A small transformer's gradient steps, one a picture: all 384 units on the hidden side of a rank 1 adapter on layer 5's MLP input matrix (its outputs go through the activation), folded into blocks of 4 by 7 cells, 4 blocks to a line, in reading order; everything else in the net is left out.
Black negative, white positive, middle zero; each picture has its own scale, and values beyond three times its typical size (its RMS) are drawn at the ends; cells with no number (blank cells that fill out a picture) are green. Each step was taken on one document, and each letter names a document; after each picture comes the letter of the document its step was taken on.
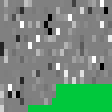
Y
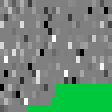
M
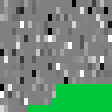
Y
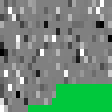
M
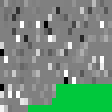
Y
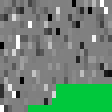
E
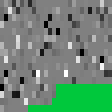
M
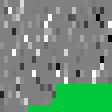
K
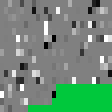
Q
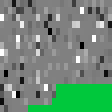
E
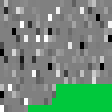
Y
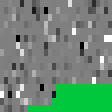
Q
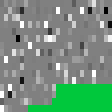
Y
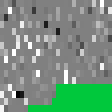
M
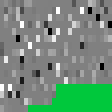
Y
